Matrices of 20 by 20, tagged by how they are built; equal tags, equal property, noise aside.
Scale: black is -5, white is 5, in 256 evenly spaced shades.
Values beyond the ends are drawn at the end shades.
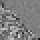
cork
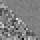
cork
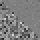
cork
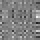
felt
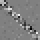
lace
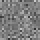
felt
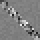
lace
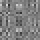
felt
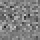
felt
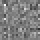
felt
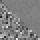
cork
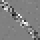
lace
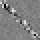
lace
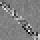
lace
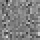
felt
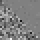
cork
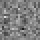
felt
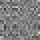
felt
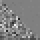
cork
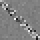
lace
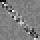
lace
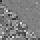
cork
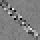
lace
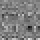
felt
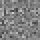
felt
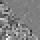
cork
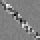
lace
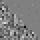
cork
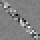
lace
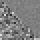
cork
